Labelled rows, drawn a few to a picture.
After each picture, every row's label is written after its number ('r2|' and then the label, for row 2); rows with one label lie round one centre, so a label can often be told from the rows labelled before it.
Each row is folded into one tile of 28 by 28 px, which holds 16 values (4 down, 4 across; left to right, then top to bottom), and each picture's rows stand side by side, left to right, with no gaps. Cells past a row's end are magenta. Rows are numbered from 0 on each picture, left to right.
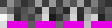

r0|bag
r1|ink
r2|ink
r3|bag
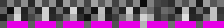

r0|ink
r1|ink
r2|ink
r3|ink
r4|ink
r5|bag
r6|ink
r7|ink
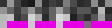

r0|bag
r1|bag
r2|bag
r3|ink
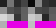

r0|bag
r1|bag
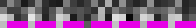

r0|bag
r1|bag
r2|bag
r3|ink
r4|bag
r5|bag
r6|bag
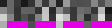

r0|bag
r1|ink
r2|bag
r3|ink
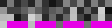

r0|bag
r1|bag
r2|ink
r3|ink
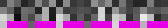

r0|bag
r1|ink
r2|bag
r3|ink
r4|bag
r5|bag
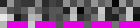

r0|bag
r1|bag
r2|ink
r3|ink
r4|ink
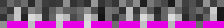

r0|ink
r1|bag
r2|bag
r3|bag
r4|ink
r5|bag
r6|bag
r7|ink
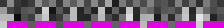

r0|bag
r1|ink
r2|ink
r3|ink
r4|ink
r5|bag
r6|ink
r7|bag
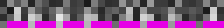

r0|ink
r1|bag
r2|bag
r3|bag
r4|ink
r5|bag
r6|bag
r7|ink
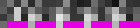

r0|ink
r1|bag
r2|bag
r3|bag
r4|bag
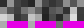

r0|bag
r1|bag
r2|ink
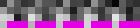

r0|bag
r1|bag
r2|bag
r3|bag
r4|bag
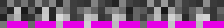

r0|ink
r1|ink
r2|bag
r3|bag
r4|bag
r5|ink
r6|bag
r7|bag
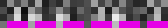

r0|ink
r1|bag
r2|bag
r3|ink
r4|bag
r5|ink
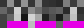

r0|ink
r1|bag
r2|ink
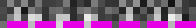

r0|ink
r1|bag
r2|bag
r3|bag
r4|ink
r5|ink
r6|bag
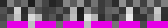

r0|ink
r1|bag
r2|ink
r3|bag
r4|ink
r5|ink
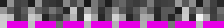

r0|bag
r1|bag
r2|ink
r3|bag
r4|bag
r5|bag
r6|ink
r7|bag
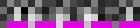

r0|ink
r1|bag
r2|bag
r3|bag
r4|ink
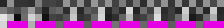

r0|bag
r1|bag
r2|ink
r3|ink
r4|ink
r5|ink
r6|ink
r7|ink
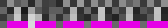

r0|ink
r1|bag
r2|ink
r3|ink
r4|ink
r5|ink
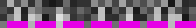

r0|ink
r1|bag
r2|bag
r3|ink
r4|ink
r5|ink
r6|bag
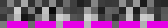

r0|ink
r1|ink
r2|bag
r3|bag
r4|ink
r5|bag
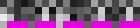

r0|bag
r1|ink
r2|bag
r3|ink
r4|ink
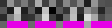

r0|ink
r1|ink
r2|ink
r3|bag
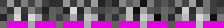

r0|ink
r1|bag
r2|ink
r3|bag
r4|ink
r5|bag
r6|ink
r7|bag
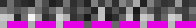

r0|bag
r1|bag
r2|bag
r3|ink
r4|ink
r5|bag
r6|bag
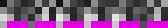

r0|bag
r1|ink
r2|bag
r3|bag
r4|bag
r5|ink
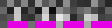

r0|ink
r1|ink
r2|bag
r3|bag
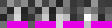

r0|ink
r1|ink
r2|bag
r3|bag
